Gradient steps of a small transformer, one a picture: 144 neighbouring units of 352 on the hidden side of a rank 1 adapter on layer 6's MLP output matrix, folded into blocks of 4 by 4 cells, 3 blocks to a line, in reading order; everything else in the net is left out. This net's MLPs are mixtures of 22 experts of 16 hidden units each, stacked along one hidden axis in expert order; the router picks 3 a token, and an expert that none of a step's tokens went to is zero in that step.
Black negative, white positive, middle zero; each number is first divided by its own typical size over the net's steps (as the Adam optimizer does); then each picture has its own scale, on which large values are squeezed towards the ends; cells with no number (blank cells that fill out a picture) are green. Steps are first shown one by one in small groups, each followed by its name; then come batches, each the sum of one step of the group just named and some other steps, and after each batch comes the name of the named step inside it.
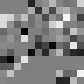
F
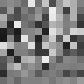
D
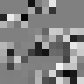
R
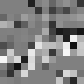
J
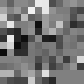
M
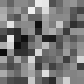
M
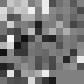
M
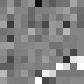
D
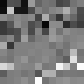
D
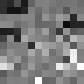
J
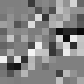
J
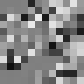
R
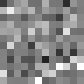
R
